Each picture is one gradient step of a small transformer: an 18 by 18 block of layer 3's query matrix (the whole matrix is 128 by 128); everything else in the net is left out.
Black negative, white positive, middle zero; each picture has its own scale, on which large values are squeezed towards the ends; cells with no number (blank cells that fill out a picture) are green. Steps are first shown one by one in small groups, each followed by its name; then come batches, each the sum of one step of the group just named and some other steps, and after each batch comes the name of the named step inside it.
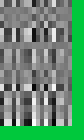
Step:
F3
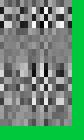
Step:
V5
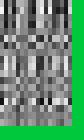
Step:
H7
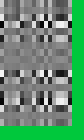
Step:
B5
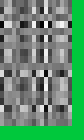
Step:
B5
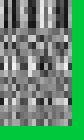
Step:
H7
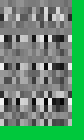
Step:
B5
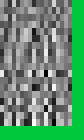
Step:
F3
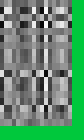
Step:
B5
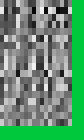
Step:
H7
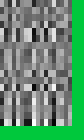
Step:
F3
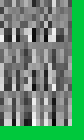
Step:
F3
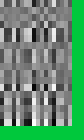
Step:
F3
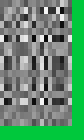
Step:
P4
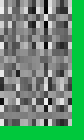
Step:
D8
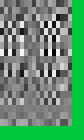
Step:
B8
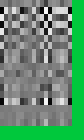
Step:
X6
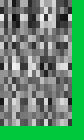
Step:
X6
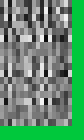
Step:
P4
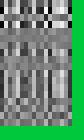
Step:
X6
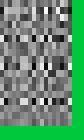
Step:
P4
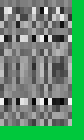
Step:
P4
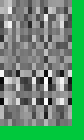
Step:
D8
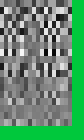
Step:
B8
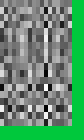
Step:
D8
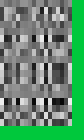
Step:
X6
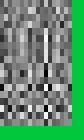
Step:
X6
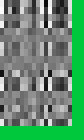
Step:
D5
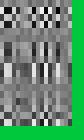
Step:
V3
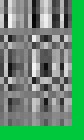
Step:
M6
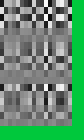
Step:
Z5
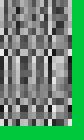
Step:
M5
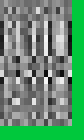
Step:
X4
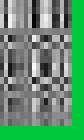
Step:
M6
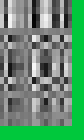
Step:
M6
